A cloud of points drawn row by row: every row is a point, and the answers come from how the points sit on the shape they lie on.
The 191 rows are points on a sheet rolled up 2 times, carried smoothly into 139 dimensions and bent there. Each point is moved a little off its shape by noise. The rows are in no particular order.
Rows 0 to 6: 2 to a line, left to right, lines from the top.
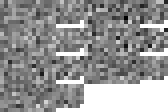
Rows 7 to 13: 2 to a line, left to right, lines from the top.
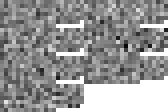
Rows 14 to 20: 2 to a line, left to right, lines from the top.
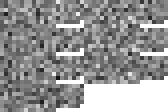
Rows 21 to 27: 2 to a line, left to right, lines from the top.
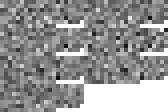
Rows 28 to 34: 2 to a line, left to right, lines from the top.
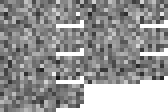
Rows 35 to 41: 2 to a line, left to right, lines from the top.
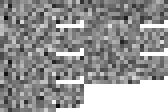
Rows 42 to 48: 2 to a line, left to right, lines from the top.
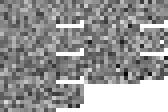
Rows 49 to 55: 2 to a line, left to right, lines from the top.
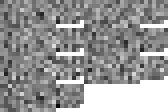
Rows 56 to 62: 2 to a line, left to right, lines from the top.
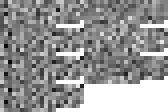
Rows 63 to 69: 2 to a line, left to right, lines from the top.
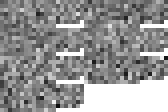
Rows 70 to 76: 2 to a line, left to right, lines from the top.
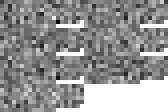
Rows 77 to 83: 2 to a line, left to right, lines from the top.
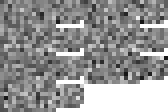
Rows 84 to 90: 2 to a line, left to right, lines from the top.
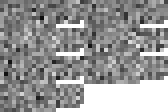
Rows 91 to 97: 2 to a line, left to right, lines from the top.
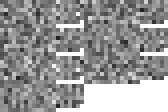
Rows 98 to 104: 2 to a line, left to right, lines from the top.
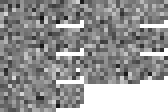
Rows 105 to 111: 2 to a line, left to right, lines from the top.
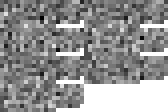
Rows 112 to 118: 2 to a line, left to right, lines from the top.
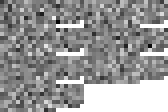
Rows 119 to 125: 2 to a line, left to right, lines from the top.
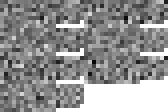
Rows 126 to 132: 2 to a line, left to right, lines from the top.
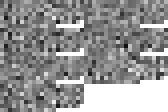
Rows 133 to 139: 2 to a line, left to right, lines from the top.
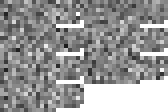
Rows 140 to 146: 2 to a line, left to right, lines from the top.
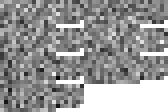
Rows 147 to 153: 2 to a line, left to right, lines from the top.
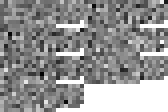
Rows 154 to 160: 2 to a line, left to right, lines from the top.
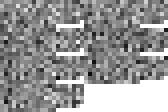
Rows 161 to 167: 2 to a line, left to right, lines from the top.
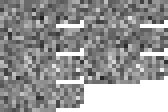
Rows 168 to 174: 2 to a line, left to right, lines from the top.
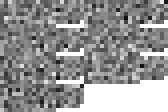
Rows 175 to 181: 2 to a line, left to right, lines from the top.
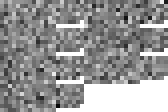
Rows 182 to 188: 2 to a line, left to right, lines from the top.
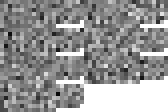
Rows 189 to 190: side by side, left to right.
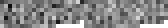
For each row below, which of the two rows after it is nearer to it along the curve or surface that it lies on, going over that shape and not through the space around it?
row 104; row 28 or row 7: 7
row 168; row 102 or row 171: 171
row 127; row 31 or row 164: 31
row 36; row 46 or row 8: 46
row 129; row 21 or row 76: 21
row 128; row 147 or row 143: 143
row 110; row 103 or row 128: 103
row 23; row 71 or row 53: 71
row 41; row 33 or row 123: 123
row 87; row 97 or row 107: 107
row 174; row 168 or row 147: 168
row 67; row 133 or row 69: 133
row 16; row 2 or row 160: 2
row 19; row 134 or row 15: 15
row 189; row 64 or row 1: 1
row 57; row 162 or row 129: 129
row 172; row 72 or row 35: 35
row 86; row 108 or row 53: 108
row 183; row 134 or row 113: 113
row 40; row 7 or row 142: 142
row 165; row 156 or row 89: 156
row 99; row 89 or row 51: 89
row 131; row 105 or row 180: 105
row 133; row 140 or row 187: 187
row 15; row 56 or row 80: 80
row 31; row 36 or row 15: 36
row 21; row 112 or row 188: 188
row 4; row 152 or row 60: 152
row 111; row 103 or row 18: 103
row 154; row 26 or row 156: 156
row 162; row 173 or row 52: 173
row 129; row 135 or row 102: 135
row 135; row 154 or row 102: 154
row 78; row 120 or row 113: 120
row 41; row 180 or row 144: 144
